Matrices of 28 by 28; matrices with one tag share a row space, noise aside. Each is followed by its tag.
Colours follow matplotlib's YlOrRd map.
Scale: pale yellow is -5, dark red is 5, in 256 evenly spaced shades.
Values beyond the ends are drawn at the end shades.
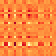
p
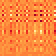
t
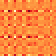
p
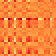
p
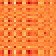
p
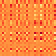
t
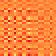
p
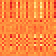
t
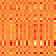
t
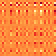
t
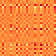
t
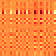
t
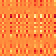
t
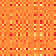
t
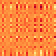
t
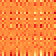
t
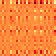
t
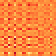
p
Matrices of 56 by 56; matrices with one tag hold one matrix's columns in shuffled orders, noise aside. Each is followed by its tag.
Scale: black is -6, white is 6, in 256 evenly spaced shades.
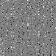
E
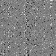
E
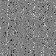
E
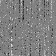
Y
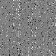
E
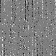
Y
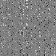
E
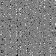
E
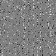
E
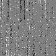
Y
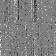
Y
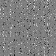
E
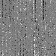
Y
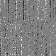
Y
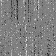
Y
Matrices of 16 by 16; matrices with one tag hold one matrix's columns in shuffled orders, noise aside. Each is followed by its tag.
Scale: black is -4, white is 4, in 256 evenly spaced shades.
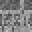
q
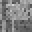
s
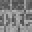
q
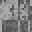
s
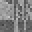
s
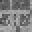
q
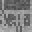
q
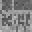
q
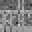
q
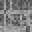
q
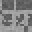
q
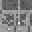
q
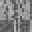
s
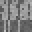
s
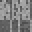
s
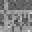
q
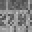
q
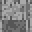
s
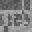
q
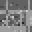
q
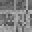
q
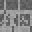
q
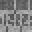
q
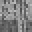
s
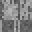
s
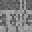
q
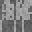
s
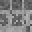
q
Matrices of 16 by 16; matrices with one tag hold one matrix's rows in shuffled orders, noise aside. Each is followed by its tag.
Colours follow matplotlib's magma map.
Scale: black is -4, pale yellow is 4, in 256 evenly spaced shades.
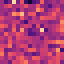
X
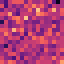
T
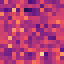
X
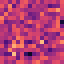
X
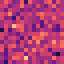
T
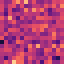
T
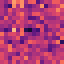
X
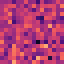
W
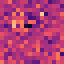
X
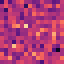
T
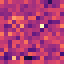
X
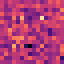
X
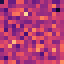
T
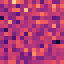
T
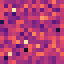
T
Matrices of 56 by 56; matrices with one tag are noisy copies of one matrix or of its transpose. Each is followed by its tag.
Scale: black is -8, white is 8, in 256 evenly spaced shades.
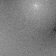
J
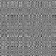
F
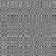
F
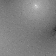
J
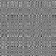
F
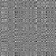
F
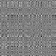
F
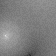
J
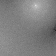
J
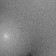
J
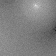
J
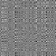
F
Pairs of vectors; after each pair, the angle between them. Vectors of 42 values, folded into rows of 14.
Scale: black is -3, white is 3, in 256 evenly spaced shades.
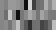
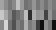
orthogonal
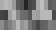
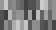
partly aligned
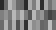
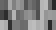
orthogonal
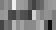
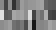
partly opposed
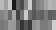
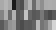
nearly parallel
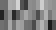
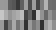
partly opposed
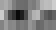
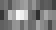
nearly opposite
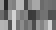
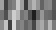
nearly parallel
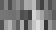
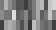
orthogonal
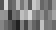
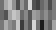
partly opposed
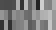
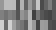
nearly opposite
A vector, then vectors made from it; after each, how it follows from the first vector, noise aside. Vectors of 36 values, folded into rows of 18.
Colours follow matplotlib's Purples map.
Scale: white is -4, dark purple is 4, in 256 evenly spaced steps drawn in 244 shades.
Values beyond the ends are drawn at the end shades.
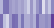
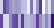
scaled up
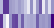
scaled up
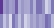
reversed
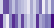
scaled up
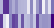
scaled up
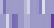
partly zeroed
